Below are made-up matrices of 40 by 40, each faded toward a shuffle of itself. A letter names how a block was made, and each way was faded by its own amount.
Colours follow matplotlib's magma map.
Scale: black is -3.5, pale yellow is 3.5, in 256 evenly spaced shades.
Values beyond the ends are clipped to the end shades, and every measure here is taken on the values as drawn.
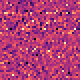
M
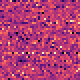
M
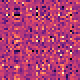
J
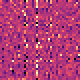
J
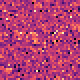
M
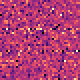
M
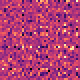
J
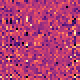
J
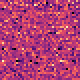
M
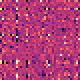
J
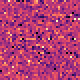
M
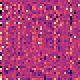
J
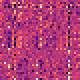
J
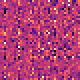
J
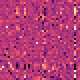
J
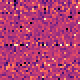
M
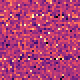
M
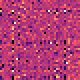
J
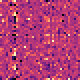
J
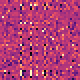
J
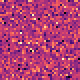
M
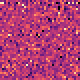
M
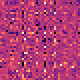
J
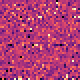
M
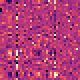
J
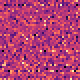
M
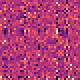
J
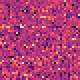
M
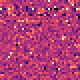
M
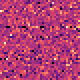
M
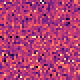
M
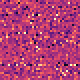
M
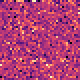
M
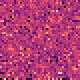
M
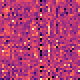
J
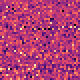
M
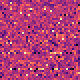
M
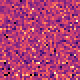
M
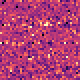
M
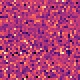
M
